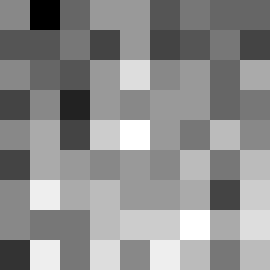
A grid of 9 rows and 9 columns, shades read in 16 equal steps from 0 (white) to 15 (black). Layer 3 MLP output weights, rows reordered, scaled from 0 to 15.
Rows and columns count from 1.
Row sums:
79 85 61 73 51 58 48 40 47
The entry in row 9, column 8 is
8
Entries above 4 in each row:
9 9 8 9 6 7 6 4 4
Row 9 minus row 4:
1 -6 -5 -4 0 -5 -2 -1 -4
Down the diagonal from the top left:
7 10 10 6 0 7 5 5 4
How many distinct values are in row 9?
6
